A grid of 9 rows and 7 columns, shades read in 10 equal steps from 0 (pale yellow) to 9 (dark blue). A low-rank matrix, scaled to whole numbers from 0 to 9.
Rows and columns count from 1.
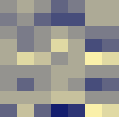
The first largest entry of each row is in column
4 4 2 6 4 1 6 6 4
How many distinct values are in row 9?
6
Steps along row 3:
up down down up up same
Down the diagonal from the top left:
4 4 4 1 3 4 6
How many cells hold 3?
16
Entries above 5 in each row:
1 3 0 2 0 0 3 0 4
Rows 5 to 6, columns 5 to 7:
3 0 1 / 3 4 4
